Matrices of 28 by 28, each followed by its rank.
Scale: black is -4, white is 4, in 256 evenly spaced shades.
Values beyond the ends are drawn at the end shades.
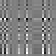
one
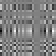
one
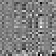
three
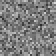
full rank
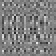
three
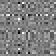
three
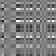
one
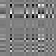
one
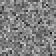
full rank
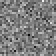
full rank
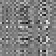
three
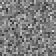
full rank
